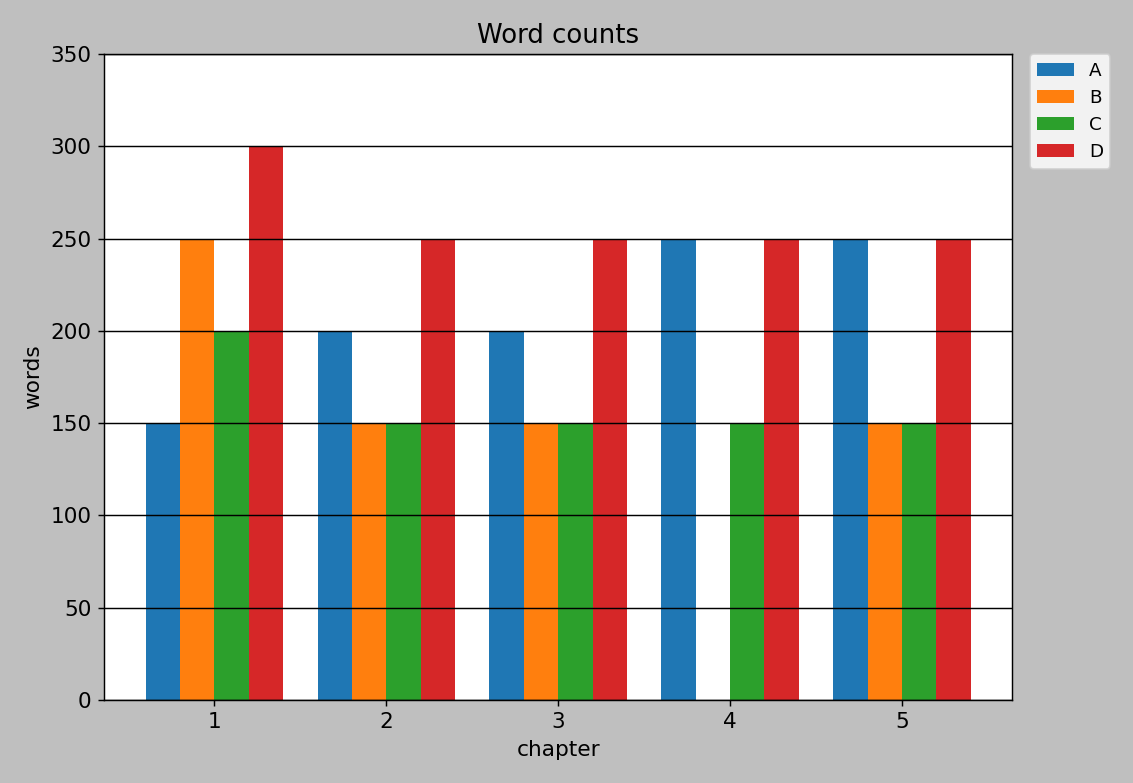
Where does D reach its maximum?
1
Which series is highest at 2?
D
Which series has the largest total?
D
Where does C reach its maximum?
1
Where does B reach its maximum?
1
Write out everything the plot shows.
Title: Word counts
x-axis: chapter, ticks 1 2 3 4 5
y-axis: words, ticks 0 50 100 150 200 250 300 350
Legend: A, B, C, D
Values:
A: 150 200 200 250 250
B: 250 150 150 0 150
C: 200 150 150 150 150
D: 300 250 250 250 250
